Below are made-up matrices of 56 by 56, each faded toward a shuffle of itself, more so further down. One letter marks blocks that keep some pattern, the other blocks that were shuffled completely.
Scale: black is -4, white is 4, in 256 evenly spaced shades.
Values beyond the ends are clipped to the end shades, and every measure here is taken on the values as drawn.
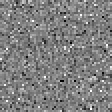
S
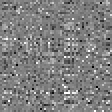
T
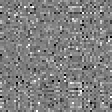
T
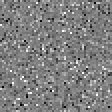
S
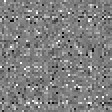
T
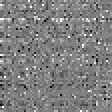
T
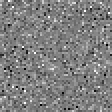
S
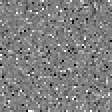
S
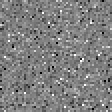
S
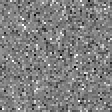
S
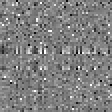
T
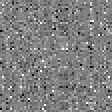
T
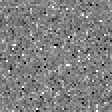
S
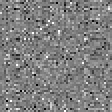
T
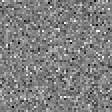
S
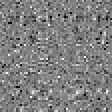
T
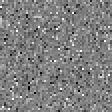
S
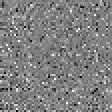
T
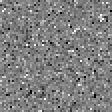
S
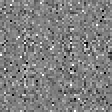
T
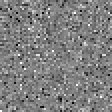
S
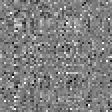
T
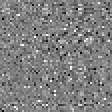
T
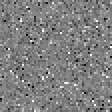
S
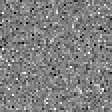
S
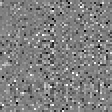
T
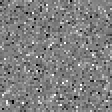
S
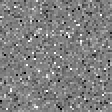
S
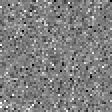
S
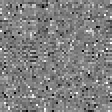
T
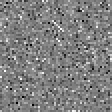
S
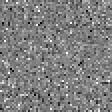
S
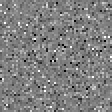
S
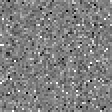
S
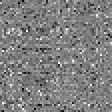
T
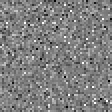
S
